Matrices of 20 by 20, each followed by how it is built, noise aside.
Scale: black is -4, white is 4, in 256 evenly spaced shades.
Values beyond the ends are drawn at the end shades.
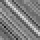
Toeplitz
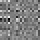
low rank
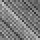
Toeplitz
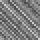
Toeplitz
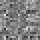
low rank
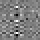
low rank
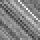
Toeplitz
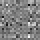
low rank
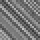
Toeplitz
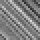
Toeplitz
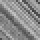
Toeplitz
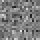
low rank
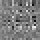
low rank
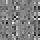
low rank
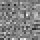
low rank
